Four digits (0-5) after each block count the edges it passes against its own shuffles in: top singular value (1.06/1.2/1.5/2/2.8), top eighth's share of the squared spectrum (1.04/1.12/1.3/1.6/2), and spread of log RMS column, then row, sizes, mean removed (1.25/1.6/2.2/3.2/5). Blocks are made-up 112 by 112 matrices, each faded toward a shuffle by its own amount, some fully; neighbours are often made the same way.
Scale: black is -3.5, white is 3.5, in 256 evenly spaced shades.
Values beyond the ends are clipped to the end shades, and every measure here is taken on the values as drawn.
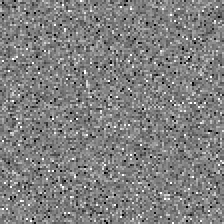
0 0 0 0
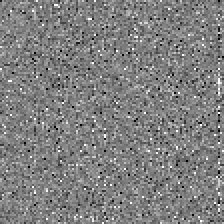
2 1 2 0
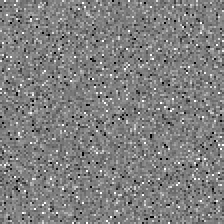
0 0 0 0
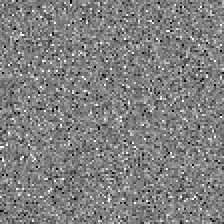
0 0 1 0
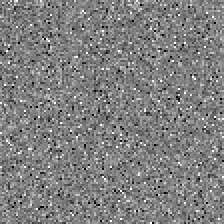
0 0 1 0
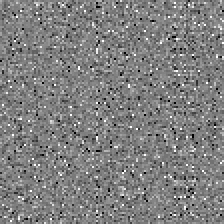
4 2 1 1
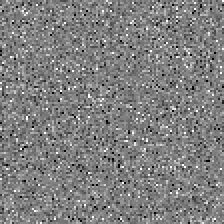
3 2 0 0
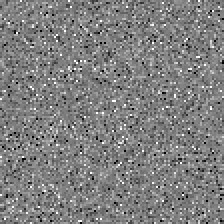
3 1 0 0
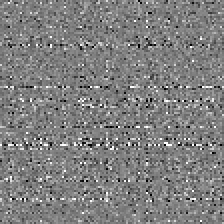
2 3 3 4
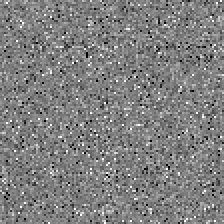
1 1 1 1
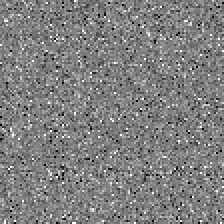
1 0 1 1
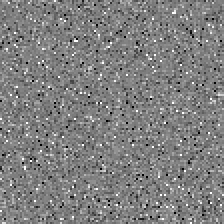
0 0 0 0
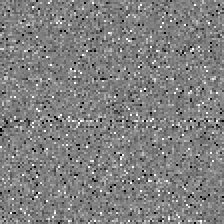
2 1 0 1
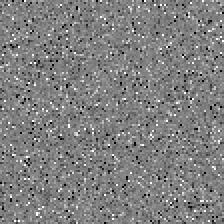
0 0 0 0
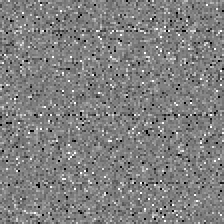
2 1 0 1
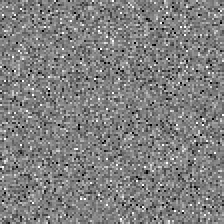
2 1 0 0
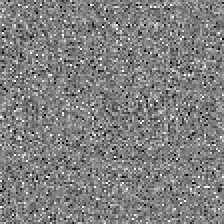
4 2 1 1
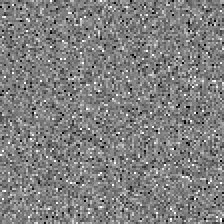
3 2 1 0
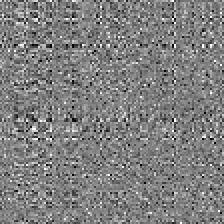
5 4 3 3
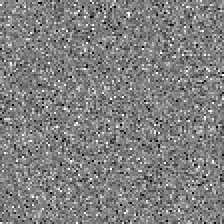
2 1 0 0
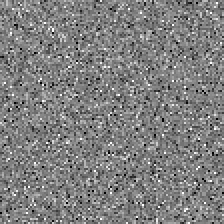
2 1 0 0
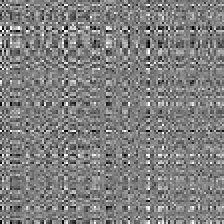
5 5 4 4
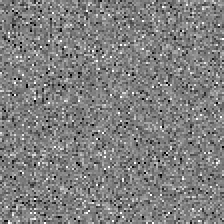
2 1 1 0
